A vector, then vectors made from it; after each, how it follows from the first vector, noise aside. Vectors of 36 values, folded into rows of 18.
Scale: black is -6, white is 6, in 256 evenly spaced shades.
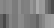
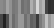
scaled up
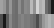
scaled up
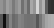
scaled up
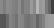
copied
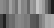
scaled up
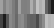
scaled up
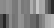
scaled up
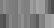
copied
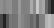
scaled up
